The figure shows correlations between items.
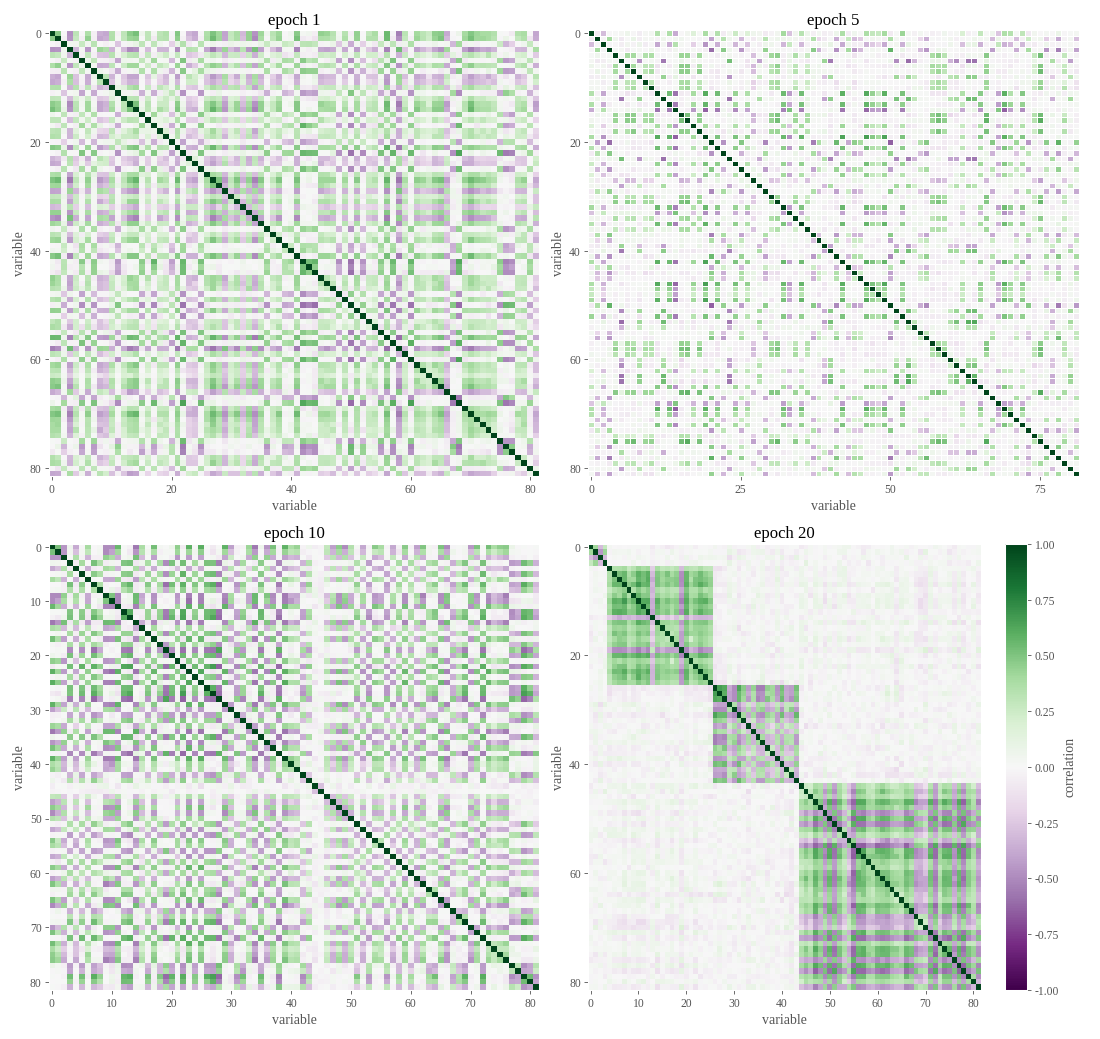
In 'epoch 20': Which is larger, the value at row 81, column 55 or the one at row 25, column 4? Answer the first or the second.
the first
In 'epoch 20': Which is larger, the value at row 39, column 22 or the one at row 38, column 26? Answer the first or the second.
the second
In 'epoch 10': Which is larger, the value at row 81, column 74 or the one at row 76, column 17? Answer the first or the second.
the second
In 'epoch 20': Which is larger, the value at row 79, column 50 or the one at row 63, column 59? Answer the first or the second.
the first
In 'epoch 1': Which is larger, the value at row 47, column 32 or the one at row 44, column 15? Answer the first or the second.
the second
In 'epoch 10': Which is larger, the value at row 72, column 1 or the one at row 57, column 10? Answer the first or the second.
the second
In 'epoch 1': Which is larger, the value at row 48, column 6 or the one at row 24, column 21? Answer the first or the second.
the first
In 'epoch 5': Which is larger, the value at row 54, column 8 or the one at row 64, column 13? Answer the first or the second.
the first
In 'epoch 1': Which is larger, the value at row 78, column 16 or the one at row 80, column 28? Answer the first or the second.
the first
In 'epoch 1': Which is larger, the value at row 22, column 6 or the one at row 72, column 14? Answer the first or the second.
the second
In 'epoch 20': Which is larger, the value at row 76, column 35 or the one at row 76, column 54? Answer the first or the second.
the second
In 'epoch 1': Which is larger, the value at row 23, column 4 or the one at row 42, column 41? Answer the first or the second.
the second
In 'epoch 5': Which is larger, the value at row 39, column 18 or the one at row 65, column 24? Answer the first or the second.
the second
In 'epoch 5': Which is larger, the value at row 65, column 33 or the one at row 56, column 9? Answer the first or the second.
the second
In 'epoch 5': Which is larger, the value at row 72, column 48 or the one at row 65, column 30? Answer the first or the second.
the first
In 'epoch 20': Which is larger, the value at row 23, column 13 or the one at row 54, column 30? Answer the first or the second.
the second
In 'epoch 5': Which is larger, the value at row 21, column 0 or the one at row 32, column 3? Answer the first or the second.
the first
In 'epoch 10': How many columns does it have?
82
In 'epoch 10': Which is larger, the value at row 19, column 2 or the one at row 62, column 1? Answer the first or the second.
the second
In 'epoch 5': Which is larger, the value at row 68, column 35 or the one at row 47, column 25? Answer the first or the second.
the second
